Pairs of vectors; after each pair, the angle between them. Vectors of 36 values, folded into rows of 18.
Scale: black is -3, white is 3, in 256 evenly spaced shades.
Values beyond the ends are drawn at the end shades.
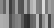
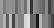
partly opposed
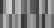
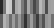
nearly parallel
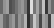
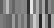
nearly parallel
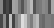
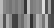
orthogonal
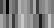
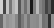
partly opposed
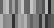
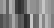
partly opposed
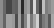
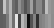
partly opposed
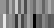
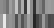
nearly parallel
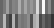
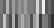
nearly parallel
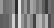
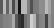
partly opposed
